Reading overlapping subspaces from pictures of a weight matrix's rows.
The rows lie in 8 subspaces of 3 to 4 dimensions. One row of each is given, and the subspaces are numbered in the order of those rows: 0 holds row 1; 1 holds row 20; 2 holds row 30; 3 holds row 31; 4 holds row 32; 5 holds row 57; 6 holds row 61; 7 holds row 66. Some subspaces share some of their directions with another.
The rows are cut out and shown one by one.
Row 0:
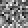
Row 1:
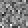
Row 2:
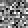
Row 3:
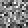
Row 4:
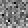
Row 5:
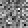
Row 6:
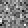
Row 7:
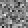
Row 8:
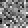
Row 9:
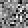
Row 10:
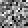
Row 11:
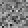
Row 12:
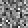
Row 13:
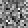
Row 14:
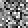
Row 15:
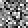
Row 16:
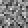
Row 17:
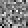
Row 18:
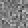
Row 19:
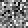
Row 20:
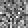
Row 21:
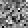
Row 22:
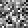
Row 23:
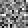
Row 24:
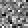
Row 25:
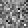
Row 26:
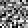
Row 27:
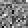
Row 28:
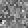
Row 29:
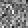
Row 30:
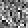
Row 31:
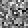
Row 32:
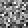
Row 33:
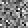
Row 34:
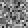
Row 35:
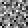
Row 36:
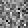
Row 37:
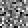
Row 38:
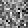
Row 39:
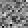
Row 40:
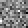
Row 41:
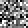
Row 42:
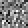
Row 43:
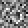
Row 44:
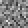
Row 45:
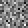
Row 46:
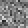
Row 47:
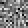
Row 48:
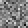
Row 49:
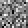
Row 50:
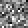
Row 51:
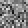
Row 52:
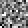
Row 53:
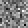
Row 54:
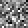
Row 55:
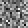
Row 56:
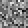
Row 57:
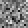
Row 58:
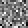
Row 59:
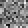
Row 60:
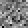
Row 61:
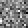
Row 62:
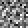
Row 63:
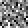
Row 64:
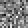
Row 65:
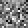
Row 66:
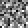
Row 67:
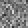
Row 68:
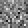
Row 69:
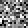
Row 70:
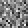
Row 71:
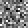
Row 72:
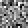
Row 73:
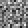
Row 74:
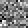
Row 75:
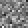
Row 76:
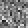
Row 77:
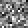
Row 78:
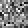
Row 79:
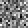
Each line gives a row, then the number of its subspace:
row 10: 7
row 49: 0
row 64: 1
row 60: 1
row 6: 3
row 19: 7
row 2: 6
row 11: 4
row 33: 1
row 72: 7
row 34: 7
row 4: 4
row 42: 3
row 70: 0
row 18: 2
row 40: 6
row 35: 4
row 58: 1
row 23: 1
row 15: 6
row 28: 3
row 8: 6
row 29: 0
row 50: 0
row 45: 6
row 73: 5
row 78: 0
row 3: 4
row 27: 0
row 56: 3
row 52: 7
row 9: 2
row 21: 1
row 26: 1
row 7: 7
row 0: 4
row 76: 2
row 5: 5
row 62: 5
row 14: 6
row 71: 2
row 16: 7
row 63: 4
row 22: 5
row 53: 3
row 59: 6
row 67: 0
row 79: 2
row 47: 1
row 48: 6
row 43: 5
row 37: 0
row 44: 4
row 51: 0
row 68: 1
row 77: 0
